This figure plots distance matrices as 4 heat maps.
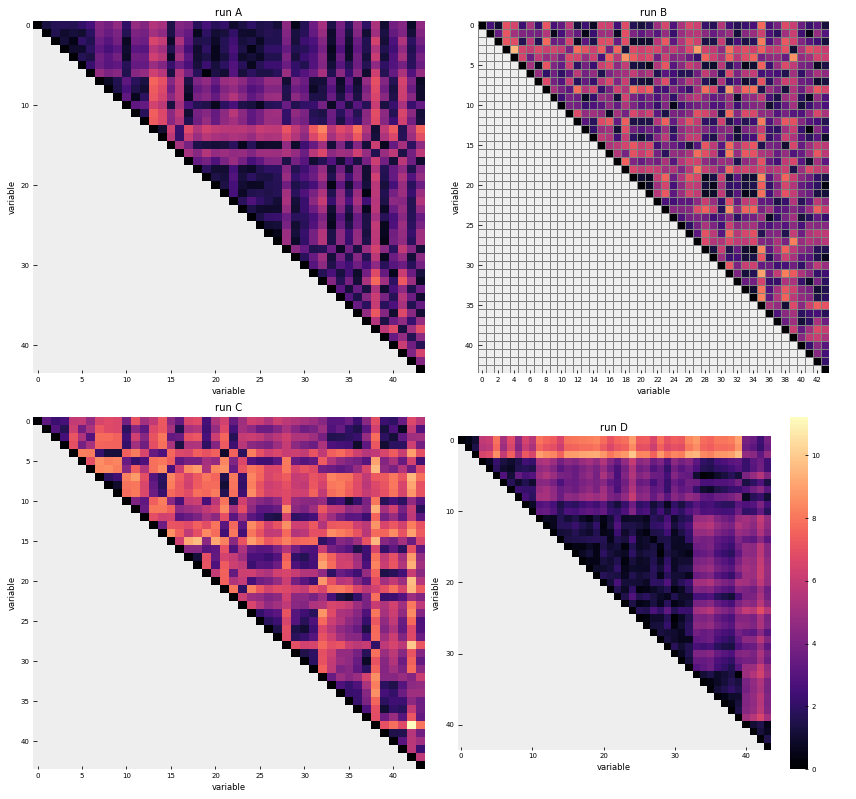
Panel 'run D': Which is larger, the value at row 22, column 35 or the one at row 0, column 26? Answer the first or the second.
the second
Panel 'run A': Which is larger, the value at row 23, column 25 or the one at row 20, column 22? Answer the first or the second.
the second
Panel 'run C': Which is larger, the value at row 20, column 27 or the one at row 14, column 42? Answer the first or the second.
the second
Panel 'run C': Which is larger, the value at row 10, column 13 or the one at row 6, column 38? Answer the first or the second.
the second
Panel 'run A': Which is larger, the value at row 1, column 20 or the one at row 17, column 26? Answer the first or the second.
the second
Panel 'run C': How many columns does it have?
44
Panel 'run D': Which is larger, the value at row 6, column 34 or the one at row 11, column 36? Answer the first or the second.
the second
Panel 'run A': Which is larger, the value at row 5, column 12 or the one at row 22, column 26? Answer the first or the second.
the first
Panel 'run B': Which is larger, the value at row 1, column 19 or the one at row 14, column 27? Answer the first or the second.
the second
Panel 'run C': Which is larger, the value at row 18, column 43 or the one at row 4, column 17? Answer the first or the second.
the second
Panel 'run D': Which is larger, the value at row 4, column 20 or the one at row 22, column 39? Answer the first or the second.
the first
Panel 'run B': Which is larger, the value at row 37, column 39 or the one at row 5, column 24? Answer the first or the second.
the first
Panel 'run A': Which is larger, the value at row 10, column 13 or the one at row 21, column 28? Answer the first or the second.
the first
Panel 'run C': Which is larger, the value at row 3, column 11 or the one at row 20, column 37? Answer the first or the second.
the first
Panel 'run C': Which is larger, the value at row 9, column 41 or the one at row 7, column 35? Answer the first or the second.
the second
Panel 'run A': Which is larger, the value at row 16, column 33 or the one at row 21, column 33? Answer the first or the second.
the first
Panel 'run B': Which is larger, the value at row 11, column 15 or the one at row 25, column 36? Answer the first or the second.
the first
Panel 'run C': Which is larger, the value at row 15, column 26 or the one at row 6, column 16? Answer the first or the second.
the first
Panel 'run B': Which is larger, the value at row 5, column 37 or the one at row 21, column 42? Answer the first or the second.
the first
